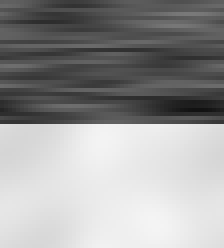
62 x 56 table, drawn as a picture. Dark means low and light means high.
It is made of 2 by 1 panels. Panel 1,1: low, streaked across. Panel 2,1: very high, smooth, faint in contrast.
